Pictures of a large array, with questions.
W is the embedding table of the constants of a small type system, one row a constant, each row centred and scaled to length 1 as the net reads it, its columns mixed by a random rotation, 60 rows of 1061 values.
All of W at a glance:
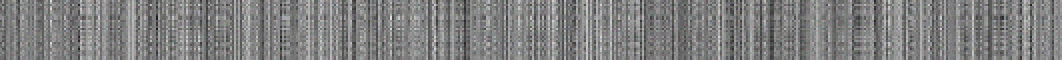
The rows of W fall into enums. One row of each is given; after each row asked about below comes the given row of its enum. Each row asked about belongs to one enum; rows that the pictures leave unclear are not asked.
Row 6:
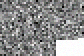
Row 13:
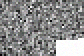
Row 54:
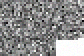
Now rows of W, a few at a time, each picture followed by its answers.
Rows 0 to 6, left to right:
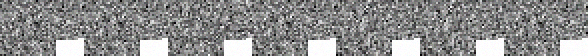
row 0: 6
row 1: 6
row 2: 54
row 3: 6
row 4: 13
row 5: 13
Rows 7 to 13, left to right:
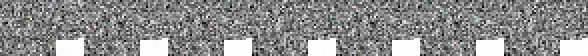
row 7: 54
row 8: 6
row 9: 6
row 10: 13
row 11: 6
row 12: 6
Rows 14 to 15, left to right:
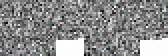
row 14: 54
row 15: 13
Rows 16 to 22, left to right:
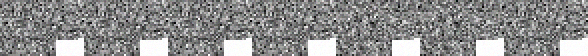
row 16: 54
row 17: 54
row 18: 54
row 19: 54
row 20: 6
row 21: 6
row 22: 54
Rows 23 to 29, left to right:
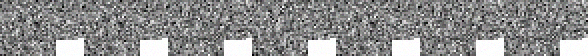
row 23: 6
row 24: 6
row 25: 54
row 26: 13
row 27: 6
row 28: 54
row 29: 54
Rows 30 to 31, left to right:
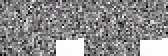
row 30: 13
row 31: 6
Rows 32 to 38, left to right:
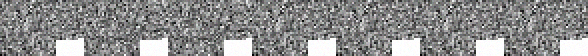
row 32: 13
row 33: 54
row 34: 54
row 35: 13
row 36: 13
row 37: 13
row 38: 13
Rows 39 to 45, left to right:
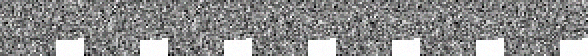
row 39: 54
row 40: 13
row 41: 13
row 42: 6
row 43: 6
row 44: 6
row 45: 54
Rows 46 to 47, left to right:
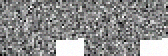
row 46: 13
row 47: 6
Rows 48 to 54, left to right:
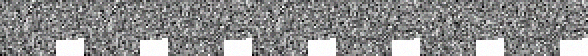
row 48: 13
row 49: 13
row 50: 54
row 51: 13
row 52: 54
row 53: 6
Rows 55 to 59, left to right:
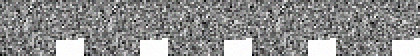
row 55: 13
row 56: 13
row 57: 6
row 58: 13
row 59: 6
